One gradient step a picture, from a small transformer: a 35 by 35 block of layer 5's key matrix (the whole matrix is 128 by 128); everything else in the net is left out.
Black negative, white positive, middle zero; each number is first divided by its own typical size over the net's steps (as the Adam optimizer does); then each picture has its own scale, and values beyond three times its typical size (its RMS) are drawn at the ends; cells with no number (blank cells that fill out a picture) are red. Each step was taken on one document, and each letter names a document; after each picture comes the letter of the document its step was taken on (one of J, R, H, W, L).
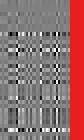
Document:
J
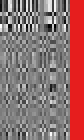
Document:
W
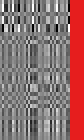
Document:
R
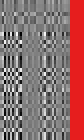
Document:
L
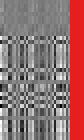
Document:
R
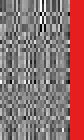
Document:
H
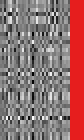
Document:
L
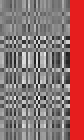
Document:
H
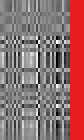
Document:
H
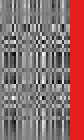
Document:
H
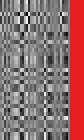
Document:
L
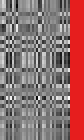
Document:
H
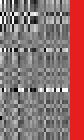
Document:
L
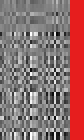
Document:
L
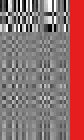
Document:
W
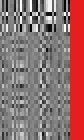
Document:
W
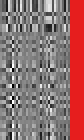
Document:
W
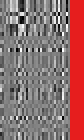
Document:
L
